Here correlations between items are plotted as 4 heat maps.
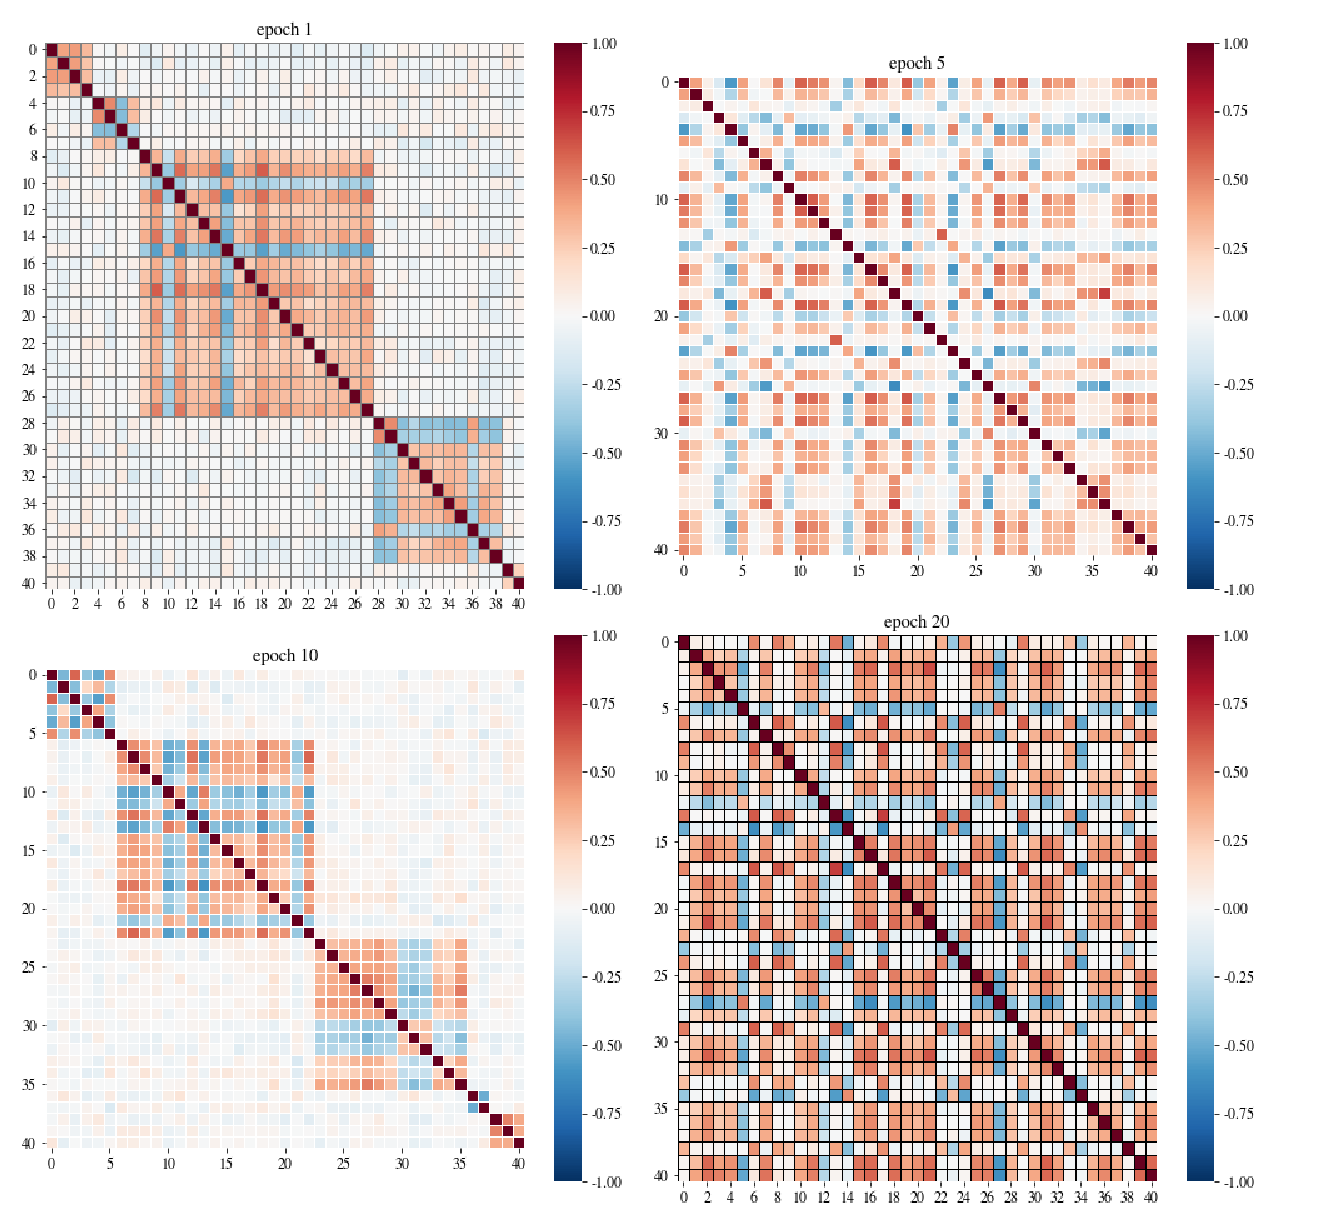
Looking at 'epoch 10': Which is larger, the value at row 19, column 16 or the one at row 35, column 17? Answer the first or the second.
the first
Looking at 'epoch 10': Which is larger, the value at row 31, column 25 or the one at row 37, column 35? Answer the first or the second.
the second
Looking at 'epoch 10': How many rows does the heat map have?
41
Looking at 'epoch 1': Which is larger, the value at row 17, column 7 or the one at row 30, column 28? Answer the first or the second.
the first
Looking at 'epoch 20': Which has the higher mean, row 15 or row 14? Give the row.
15
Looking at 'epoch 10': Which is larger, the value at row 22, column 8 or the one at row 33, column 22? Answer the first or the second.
the first
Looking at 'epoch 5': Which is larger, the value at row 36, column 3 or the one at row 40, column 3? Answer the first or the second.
the second
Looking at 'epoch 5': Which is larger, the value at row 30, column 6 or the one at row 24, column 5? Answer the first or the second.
the second
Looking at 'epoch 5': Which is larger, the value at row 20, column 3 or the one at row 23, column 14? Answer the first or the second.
the second
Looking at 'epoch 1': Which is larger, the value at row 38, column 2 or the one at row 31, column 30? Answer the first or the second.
the second
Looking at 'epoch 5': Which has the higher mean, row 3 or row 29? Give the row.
29
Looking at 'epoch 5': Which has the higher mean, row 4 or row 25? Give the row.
25
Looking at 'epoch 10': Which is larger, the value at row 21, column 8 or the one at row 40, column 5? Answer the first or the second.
the second
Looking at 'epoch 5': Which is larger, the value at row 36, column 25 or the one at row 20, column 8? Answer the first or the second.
the first
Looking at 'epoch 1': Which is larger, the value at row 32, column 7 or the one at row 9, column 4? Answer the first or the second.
the second
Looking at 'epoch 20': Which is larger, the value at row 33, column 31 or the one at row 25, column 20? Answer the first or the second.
the second
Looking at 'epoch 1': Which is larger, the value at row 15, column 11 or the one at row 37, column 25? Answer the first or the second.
the second
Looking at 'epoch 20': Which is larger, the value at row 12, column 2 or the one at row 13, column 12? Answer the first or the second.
the second
